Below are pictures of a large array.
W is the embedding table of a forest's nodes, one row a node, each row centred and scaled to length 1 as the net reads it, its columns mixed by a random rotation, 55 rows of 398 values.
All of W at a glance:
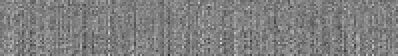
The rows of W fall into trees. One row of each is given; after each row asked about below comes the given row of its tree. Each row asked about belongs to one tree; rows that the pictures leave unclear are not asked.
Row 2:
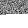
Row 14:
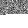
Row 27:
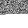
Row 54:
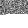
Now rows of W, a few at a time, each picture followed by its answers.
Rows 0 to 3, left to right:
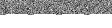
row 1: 2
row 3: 54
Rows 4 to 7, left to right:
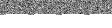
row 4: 27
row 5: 54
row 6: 14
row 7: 14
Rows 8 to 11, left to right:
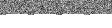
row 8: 2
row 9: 27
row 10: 54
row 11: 14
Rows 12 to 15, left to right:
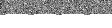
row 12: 54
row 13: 14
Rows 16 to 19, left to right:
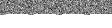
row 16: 27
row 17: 54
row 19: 27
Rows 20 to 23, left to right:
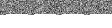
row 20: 27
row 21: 54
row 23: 27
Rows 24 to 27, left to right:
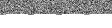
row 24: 27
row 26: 14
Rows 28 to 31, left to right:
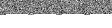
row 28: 27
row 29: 2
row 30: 54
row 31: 2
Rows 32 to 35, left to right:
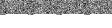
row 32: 54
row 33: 54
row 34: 14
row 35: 54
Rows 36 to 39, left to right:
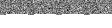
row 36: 14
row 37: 54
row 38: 14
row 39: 14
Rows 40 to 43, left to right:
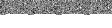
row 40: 54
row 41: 54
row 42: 14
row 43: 14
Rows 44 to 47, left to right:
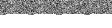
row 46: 54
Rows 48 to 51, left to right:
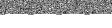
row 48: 54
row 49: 14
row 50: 14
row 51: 14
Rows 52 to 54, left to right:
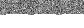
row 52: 14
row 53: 54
